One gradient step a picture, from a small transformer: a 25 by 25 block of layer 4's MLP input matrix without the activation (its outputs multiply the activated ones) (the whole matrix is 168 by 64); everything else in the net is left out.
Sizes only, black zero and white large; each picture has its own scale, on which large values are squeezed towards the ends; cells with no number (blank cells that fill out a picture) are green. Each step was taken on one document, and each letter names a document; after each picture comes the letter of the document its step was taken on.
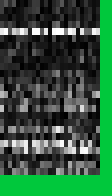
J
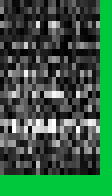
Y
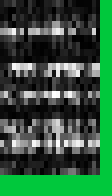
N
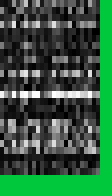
Y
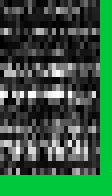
N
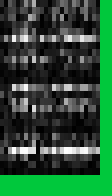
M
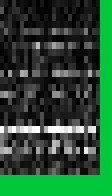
Y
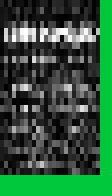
M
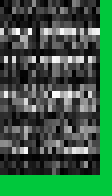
M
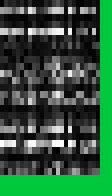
N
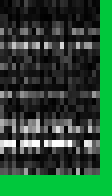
J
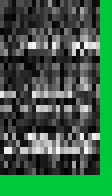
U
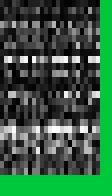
Y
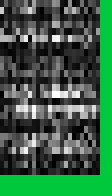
M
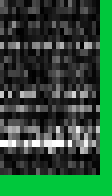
J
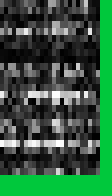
N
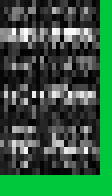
M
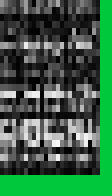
U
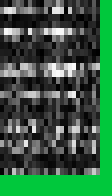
N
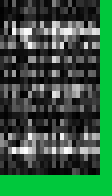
M
